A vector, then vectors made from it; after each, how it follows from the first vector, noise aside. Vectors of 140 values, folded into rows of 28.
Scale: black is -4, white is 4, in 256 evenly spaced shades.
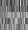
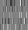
partly zeroed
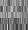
reversed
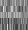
reversed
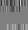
partly zeroed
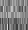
reversed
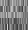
reversed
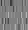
partly zeroed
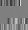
partly zeroed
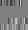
partly zeroed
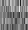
negated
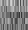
negated
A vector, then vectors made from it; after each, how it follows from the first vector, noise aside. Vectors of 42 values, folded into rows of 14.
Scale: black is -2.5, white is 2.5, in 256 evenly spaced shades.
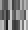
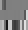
partly zeroed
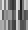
reversed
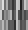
reversed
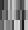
wrapped around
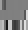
partly zeroed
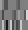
partly zeroed
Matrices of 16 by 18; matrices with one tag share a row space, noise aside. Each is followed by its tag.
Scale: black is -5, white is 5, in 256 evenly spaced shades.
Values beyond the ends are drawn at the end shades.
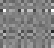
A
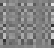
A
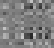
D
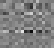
D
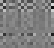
A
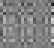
A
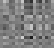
D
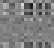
D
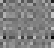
A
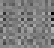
A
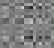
D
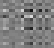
D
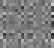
A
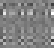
A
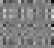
A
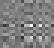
D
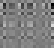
A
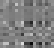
D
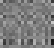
A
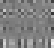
A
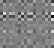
A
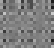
A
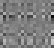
A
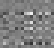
D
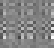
A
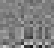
D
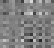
D
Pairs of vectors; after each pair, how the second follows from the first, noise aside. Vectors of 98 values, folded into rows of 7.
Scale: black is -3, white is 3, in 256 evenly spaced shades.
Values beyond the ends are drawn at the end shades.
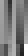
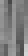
shrunk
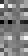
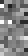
sign-scrambled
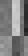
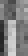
reversed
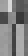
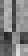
reversed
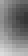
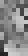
sign-scrambled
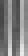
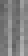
shrunk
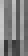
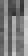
reversed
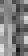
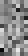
sign-scrambled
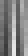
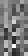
sign-scrambled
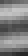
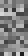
sign-scrambled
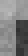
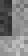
reversed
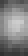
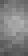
shrunk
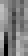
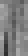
shrunk
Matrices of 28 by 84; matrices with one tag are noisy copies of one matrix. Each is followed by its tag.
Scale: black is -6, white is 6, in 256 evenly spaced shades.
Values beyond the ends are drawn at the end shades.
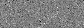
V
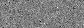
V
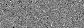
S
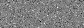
V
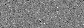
V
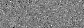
S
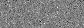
V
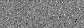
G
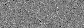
V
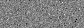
G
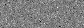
V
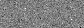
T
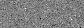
T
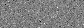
V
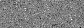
T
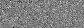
S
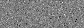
G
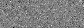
S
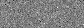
V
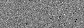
G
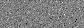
G
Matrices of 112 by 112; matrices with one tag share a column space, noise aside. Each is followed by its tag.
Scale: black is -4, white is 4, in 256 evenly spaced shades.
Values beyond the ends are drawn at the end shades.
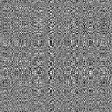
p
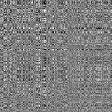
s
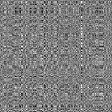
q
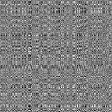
q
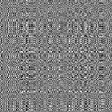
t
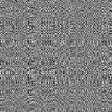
p
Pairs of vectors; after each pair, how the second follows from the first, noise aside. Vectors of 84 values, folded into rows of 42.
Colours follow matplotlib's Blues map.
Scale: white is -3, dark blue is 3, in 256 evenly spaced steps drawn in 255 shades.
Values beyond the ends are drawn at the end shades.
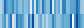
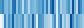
shuffled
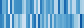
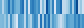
shuffled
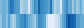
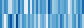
shuffled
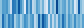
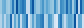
shuffled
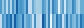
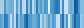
shuffled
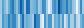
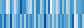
shuffled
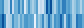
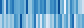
shuffled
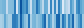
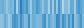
shrunk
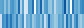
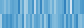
shrunk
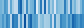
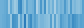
shrunk
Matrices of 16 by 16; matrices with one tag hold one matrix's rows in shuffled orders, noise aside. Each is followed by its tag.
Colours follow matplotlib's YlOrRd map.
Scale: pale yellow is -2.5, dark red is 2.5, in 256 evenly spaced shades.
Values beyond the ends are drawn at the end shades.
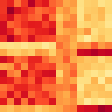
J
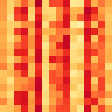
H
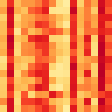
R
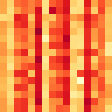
H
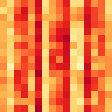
H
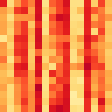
H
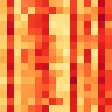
R
